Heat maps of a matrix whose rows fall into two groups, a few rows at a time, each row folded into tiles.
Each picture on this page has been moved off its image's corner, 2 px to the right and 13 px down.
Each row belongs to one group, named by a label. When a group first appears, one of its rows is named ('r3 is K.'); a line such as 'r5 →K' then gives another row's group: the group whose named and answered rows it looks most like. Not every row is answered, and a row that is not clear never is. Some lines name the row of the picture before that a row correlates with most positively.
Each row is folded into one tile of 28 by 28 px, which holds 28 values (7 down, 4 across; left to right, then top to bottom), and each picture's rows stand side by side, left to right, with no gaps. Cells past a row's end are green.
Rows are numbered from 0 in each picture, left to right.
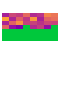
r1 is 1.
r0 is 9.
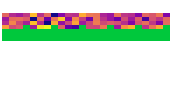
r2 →9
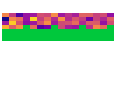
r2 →9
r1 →9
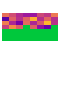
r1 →9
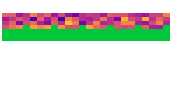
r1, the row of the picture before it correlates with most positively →0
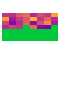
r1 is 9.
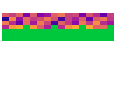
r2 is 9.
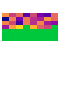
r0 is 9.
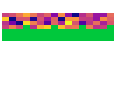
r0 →1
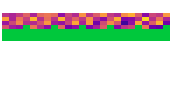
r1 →9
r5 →9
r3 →1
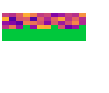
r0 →1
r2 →9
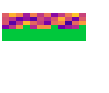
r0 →1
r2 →1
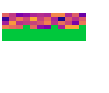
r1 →9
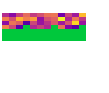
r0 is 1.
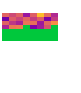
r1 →1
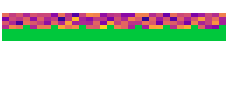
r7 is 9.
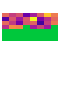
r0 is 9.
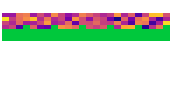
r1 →9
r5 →1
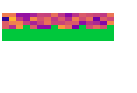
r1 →9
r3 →1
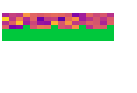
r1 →1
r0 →9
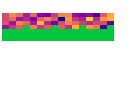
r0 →1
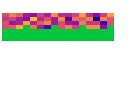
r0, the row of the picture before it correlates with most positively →0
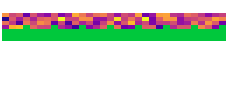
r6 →1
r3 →1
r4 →9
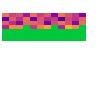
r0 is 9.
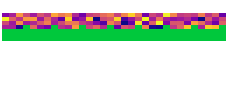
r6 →1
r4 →1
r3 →1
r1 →9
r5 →9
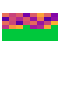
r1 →1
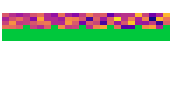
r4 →9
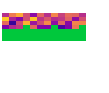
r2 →1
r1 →9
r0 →1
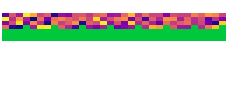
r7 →1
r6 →9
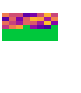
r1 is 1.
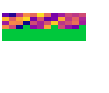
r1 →1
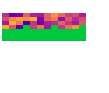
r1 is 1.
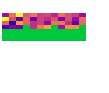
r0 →1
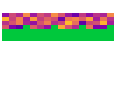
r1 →9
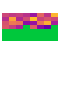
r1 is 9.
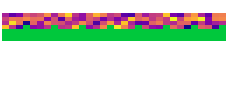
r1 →1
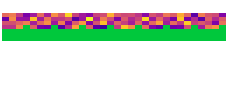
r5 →9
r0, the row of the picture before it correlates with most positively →2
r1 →9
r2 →1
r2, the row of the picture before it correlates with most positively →3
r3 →9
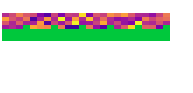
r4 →1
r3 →9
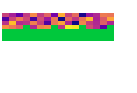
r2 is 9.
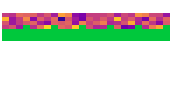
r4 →9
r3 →9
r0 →1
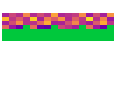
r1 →9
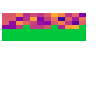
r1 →1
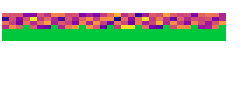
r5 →9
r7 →1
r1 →9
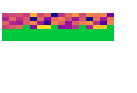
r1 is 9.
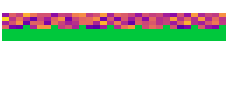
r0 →9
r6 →9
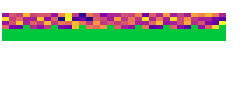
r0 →9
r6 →9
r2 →1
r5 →9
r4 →9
